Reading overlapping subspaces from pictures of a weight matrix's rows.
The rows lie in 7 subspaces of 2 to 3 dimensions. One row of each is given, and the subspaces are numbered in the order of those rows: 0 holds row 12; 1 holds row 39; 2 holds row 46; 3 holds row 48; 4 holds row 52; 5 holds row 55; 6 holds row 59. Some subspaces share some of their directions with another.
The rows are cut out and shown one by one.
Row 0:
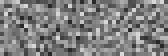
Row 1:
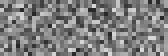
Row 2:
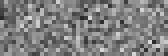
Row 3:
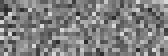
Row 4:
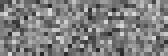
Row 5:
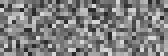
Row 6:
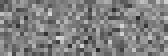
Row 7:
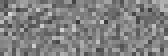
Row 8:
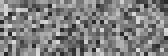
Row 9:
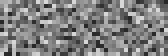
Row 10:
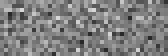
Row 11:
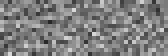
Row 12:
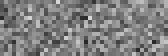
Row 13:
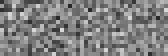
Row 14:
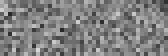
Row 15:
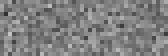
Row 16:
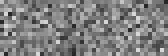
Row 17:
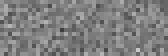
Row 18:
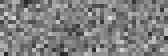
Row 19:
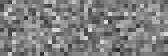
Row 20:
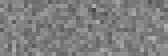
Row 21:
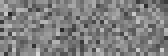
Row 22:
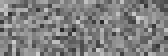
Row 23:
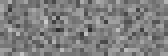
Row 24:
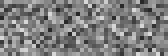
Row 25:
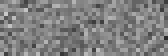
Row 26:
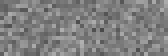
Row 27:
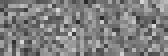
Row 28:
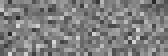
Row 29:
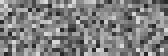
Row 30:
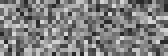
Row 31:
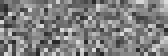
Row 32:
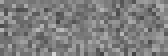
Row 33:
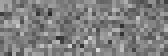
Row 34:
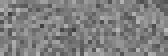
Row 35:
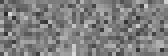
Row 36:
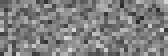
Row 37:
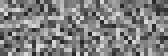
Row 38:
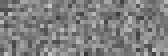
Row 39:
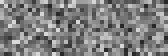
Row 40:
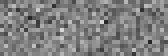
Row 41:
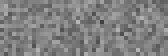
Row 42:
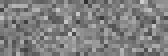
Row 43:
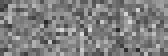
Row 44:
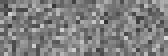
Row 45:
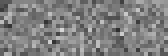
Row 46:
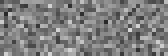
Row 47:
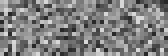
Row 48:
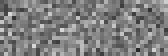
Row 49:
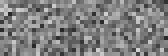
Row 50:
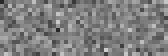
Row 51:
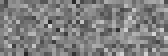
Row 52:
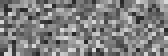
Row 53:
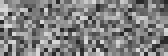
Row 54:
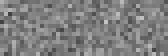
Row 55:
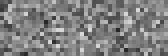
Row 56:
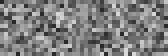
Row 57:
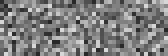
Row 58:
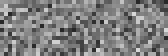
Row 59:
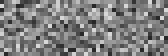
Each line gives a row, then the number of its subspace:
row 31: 0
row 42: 3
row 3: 3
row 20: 6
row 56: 1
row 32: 1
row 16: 2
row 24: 3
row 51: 2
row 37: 4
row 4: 5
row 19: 5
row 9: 4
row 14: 4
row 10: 6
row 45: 5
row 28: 4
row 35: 2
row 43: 5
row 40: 0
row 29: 1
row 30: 0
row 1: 6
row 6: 5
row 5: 6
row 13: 6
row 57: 1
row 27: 3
